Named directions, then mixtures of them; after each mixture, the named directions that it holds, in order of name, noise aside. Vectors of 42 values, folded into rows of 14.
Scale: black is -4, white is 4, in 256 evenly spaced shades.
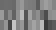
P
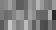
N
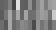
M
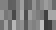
P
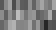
M, N, P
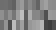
P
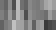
M, N, P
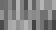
M, N, P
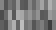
M, N, P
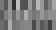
M, N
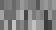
P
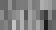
N, P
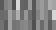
M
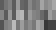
M, N, P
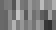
M, N, P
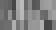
M, P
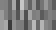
M, N, P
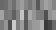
P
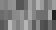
N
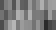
M, N, P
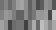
N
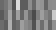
M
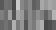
M, P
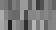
M, N, P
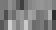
N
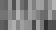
M, N, P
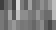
M, P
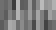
M, N, P
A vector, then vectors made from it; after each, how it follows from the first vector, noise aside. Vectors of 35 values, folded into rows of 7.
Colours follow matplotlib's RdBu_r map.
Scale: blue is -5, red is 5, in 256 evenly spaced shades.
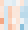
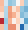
scaled up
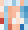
scaled up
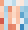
scaled up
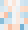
sign-scrambled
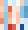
scaled up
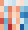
scaled up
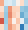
scaled up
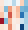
scaled up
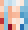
scaled up
